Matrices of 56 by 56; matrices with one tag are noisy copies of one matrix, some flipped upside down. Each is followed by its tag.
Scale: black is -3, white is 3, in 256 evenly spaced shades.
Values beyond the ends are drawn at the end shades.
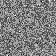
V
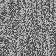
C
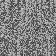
C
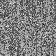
C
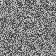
V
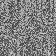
C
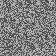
V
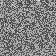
V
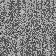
C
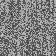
C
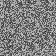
V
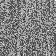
C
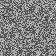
V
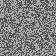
V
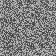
V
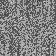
C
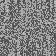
C
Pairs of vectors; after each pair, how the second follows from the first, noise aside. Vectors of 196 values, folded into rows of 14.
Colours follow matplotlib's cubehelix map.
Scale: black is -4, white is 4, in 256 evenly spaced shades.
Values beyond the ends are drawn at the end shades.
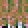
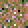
shuffled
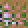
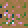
partly zeroed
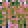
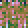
negated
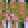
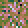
shuffled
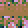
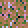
shuffled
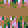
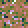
shuffled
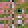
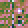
negated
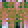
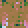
partly zeroed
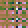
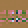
partly zeroed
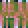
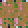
partly zeroed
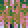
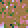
partly zeroed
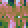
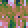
negated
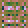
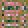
negated
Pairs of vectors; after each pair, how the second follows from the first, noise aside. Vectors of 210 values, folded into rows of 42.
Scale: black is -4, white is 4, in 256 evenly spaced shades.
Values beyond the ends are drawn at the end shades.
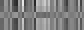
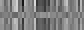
negated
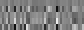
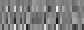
negated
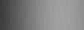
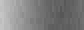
negated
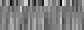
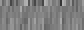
shrunk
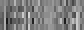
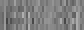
shrunk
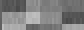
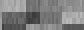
negated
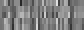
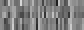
negated
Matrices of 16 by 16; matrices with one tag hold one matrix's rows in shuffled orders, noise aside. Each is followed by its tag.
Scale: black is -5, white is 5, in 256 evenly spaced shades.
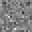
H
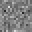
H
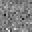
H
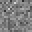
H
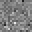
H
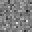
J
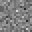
J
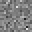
J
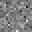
J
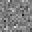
H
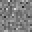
H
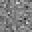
J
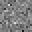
H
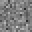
J
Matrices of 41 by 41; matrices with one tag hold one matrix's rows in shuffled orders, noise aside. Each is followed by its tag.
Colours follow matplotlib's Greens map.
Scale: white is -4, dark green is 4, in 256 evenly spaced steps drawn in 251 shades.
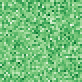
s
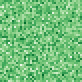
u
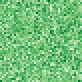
s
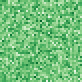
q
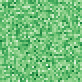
q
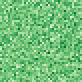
s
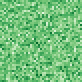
q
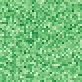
u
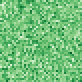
u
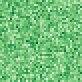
q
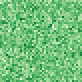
u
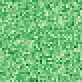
q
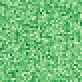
q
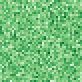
s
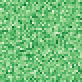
u
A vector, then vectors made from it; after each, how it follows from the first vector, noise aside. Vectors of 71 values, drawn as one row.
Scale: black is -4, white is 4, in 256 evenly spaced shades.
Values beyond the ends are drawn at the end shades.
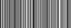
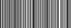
copied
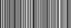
copied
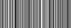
wrapped around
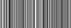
wrapped around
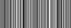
wrapped around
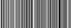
negated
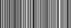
copied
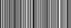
copied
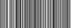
wrapped around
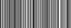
copied
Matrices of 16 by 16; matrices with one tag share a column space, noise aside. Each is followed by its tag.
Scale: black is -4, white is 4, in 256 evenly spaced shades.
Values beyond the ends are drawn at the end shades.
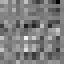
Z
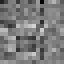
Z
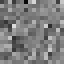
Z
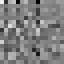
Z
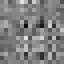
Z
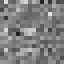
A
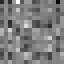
Z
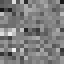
A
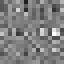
A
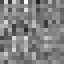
Z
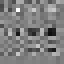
A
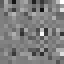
A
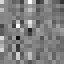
Z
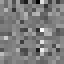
A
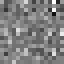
A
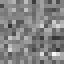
Z
